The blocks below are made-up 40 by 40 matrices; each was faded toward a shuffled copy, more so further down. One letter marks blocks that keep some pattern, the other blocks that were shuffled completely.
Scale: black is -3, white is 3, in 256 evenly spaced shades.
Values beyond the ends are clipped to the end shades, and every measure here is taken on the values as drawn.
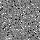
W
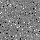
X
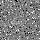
X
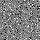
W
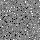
X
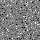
X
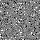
W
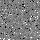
X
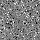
X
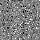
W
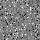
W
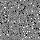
W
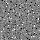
X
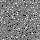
X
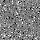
W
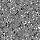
X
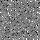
W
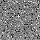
W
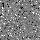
X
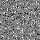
X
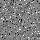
X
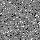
X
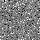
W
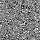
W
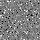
W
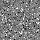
X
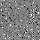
W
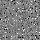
W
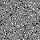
X
